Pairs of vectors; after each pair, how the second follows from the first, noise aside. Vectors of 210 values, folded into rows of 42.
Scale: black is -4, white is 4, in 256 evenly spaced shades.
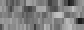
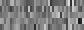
sign-scrambled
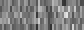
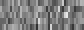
sign-scrambled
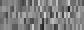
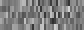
negated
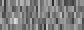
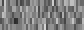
negated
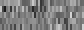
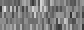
negated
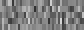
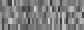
negated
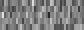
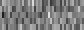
sign-scrambled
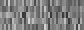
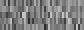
negated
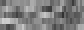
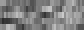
negated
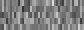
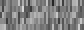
sign-scrambled
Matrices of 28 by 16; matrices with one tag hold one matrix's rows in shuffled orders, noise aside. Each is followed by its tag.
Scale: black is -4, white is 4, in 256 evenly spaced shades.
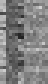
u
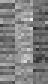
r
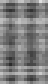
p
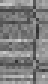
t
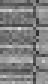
t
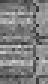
t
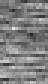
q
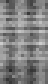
p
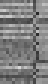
t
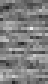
q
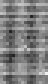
p
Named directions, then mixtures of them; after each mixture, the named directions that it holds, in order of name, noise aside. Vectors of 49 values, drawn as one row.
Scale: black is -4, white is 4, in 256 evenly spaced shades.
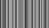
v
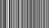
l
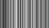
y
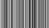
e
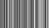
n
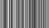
e, l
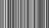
e, n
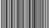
e, v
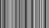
n, v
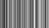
n, y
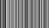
l, v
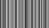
v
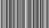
v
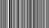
l, v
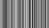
e, y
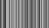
l, v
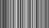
y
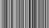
e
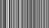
l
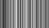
y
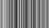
y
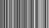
n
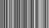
n
